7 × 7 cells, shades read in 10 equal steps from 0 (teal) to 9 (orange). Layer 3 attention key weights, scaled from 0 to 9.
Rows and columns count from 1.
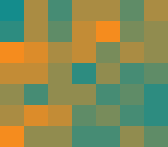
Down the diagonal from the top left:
0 6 6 1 2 2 3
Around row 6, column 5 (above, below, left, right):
2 2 3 2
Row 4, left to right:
7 7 5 1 5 2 3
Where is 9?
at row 2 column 5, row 3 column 1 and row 7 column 1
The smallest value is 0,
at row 1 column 1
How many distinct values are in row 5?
4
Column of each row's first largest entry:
2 5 1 1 1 2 1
